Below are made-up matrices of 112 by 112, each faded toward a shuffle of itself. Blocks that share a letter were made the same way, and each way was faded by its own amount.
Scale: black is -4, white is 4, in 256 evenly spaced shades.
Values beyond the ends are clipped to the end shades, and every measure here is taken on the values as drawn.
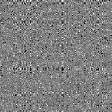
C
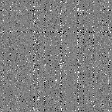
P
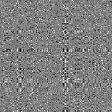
C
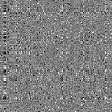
C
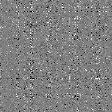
P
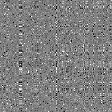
C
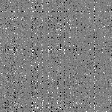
P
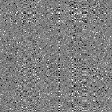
C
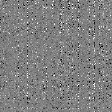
P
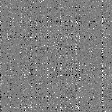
P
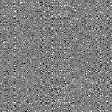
C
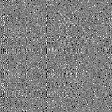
C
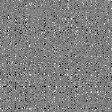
P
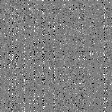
P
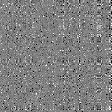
C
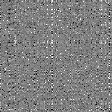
C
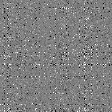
P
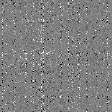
P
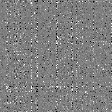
P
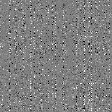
P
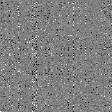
P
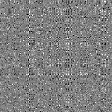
C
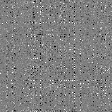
P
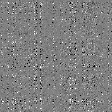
P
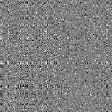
C
